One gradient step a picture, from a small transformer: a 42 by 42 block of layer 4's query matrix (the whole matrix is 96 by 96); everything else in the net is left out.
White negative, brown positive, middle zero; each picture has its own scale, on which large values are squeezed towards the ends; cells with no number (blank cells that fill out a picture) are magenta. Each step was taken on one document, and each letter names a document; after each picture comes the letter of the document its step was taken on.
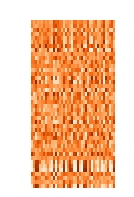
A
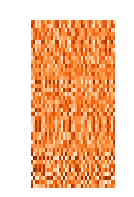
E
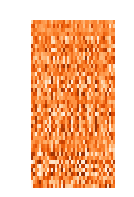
E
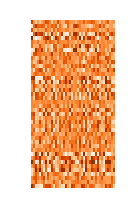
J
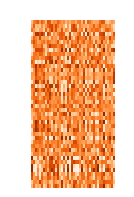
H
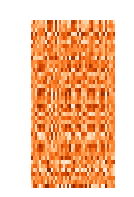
H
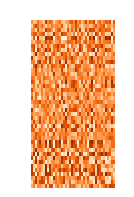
J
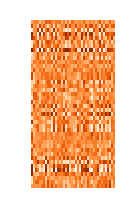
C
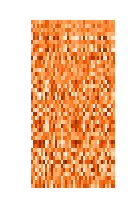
J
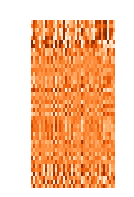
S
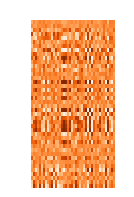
A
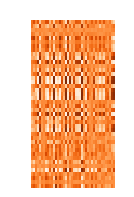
S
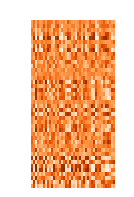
J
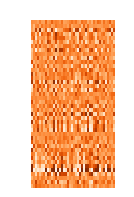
C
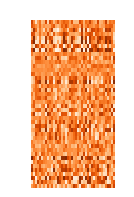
E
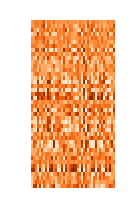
A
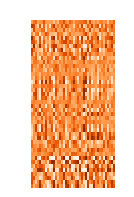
E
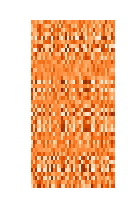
J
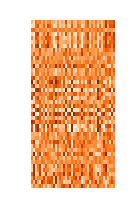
S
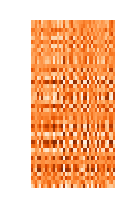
A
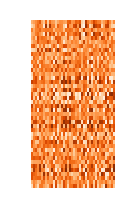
A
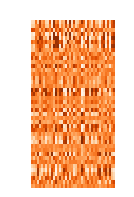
S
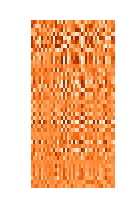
S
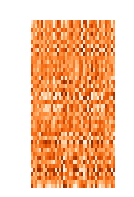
A
